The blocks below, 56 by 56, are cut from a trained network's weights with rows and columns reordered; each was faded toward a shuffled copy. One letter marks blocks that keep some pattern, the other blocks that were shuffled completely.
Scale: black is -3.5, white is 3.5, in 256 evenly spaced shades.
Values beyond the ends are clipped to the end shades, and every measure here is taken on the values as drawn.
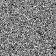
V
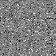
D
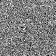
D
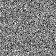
V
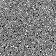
V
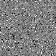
D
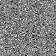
D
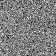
V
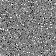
V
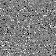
D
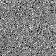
D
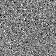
V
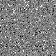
D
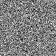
V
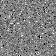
V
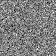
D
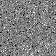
V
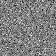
V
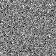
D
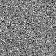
D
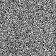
V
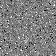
V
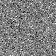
V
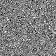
V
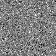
V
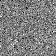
V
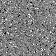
V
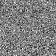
D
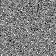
V
